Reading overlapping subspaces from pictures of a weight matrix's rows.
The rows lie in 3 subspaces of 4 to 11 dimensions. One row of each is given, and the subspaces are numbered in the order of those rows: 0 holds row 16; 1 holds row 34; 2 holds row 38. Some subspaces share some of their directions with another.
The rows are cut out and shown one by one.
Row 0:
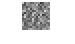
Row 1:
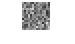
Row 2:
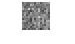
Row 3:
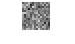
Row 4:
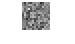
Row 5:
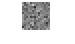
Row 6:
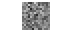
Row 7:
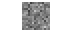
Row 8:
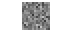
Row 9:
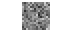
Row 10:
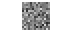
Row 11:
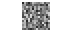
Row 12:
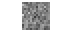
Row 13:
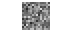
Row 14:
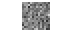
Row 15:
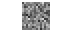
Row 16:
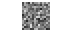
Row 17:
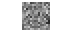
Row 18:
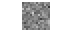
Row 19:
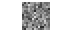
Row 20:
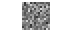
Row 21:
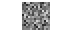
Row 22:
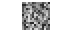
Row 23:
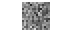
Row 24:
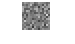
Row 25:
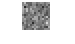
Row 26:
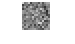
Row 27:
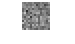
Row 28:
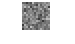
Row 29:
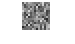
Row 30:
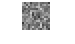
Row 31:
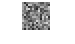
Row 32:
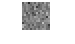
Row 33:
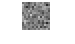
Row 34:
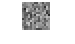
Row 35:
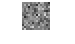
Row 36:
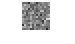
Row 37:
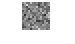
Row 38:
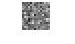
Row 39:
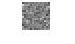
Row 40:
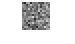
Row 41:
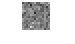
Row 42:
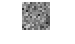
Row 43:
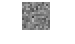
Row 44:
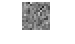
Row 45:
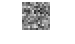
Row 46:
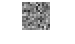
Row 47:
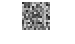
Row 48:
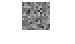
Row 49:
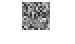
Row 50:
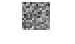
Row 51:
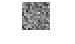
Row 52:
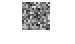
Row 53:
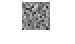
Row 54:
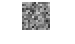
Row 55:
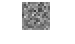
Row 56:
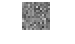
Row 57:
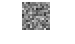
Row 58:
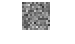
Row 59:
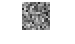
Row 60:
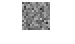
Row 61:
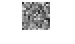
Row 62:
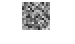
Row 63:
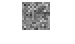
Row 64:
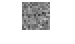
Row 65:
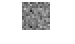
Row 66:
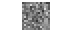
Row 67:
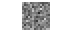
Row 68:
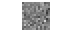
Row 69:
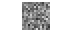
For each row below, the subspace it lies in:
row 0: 2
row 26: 1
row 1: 1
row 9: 2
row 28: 2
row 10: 1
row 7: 2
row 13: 2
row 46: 0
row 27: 1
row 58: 1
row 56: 2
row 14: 2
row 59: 1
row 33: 1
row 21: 2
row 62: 2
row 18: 1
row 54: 1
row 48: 0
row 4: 2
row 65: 2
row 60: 1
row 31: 2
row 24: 1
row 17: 1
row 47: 1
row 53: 1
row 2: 2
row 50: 1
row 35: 2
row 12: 2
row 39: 1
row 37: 2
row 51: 1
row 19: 2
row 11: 1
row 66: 1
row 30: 2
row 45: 0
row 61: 1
